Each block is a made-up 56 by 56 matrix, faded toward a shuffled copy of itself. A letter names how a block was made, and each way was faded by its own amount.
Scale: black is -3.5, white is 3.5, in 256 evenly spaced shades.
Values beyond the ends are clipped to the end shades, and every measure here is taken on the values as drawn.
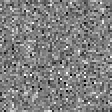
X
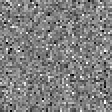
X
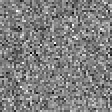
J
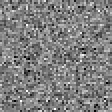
J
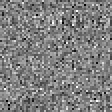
J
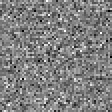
J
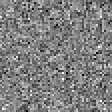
J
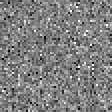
X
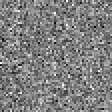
X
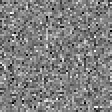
X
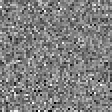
J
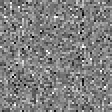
X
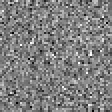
J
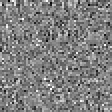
J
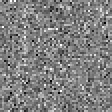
X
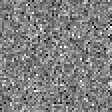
X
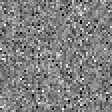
X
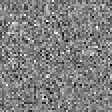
J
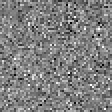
X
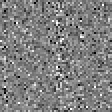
X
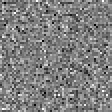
J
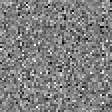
X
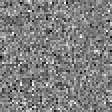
J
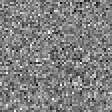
J
